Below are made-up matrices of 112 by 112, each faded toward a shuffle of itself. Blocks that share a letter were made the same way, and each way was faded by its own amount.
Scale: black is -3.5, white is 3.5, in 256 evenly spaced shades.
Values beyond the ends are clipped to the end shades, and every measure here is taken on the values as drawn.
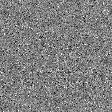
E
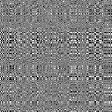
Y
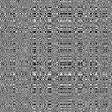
Y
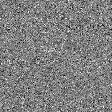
E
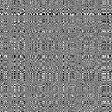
Y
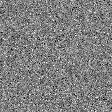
E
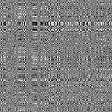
Y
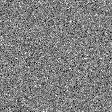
E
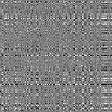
Y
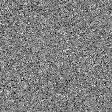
E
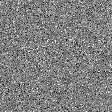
E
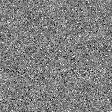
E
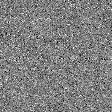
E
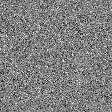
E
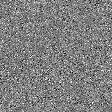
E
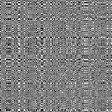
Y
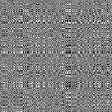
Y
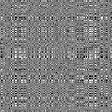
Y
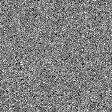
E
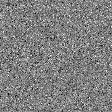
E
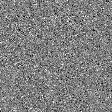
E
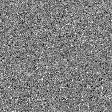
E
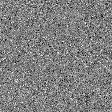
E
